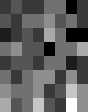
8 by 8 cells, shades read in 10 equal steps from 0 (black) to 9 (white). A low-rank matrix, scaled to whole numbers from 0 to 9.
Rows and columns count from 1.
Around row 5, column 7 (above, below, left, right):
4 5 4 2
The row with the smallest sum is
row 3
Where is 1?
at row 3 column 1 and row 5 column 7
